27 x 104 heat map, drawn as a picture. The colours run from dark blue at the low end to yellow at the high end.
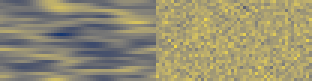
The table splits into one row of 2 panels. Panel 1,1: middling, streaked across, strong in contrast. Panel 1,2: high, fine-grained.
